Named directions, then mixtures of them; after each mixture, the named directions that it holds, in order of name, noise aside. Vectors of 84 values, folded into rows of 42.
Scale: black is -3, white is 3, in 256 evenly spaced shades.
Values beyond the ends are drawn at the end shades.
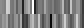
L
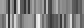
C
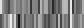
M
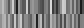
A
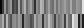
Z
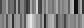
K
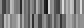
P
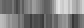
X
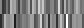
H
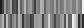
Z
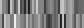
A, C, P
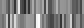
C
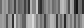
A, K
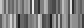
L, M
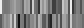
L, M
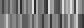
L, P, Z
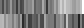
X, Z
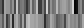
K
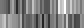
A, H, X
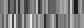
K, M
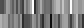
L, X, Z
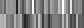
A, L, X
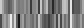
M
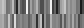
A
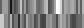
K, P, X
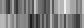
A, L, X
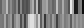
K, L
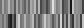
M, Z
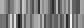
A, H, M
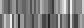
M, X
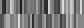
P
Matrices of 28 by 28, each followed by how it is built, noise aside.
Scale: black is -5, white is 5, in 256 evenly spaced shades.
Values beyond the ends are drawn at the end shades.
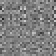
low rank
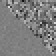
upper triangular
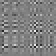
low rank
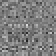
low rank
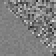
upper triangular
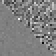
upper triangular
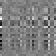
low rank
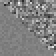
upper triangular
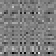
low rank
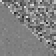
upper triangular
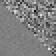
upper triangular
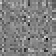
low rank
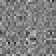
low rank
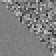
upper triangular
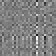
low rank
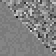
upper triangular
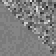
upper triangular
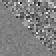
upper triangular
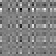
low rank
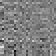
low rank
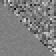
upper triangular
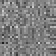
low rank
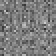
low rank
